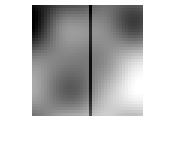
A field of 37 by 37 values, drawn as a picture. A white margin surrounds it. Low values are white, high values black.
Ninth with the highest average: top left. Odd lines: column 20. Mirror symmetry: none. Ninth with the lowest average: bottom right. Slope: up to the top left.
